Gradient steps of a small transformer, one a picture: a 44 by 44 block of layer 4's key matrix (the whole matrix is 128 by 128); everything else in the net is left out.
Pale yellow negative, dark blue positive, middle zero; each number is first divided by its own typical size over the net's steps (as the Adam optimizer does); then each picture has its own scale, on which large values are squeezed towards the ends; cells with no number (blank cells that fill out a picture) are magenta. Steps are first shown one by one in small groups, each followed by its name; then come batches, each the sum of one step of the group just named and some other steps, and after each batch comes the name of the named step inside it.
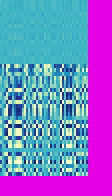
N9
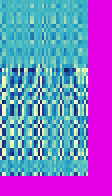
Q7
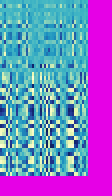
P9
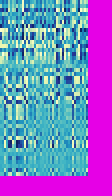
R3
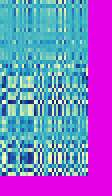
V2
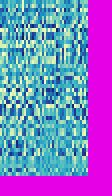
R3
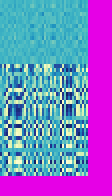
N9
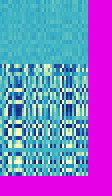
N9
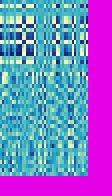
P9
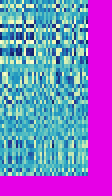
R3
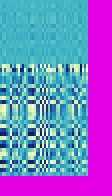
Q7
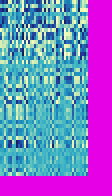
R3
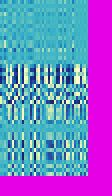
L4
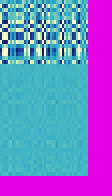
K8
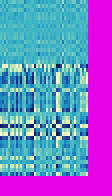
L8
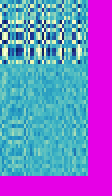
K8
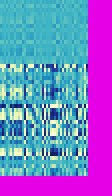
L8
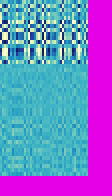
K8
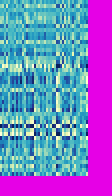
L8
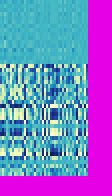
L4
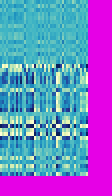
L8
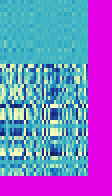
L4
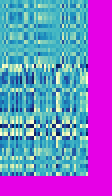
L8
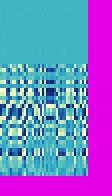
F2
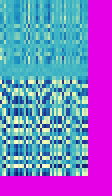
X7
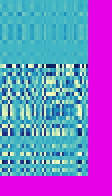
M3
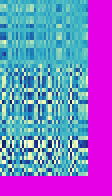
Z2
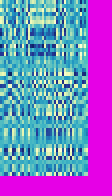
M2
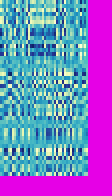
M2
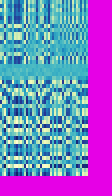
X7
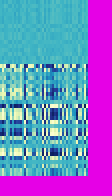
X7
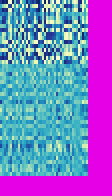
M2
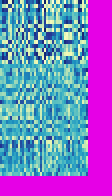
M2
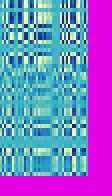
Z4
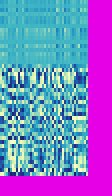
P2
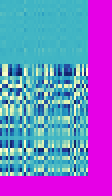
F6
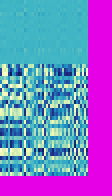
F6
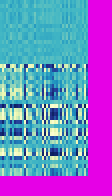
Z4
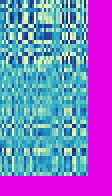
Z4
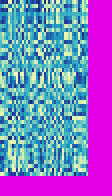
P2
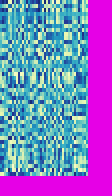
P2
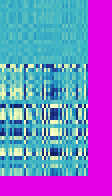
Z4
